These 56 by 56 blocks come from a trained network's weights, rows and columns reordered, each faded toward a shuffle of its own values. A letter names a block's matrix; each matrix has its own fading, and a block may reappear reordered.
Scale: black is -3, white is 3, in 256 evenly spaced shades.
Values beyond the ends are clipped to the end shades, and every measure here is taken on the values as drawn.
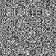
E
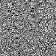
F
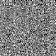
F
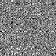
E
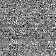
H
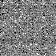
H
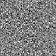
F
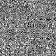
F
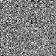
F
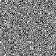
F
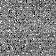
H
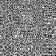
E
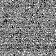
H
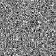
F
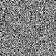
F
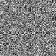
E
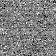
H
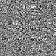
E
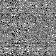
H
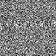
E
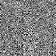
F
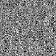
F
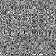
E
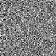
F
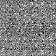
H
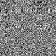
E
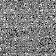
H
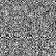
E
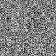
E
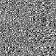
E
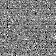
H
